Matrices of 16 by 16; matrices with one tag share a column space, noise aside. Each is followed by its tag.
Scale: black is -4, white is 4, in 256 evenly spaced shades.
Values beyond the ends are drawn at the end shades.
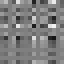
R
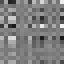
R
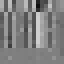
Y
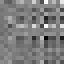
R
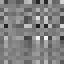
R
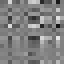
R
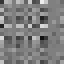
R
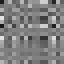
R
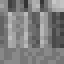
Y
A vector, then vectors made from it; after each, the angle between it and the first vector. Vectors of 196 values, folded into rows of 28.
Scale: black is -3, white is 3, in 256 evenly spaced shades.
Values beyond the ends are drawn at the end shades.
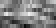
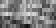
nearly parallel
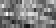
nearly parallel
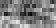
nearly opposite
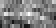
nearly parallel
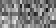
partly opposed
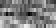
nearly opposite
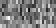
partly opposed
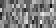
orthogonal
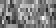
partly aligned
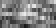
nearly parallel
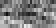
nearly opposite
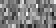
partly aligned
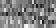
partly opposed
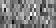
partly aligned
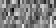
orthogonal
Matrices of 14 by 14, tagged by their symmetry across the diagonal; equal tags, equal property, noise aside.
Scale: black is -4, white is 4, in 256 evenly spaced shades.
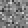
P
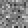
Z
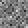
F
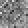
F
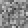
F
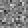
P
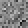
F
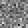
Z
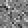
P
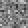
Z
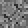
F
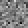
Z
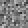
P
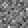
F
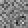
F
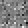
P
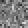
Z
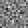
P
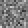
Z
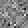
F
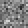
P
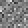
F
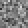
P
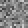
Z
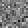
Z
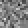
P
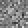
F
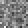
Z
